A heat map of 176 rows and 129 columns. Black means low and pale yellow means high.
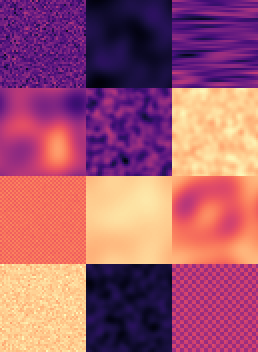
The table splits into 4 rows of 3 panels. Panel 1,1: low, fine-grained. Panel 1,2: very low, smooth, faint in contrast. Panel 1,3: low, streaked across. Panel 2,1: middling, smooth, strong in contrast. Panel 2,2: low, blotchy. Panel 2,3: very high, blotchy, faint in contrast. Panel 3,1: high, checkered, faint in contrast. Panel 3,2: very high, smooth, faint in contrast. Panel 3,3: high, smooth. Panel 4,1: very high, fine-grained, faint in contrast. Panel 4,2: very low, blotchy, faint in contrast. Panel 4,3: middling, checkered.
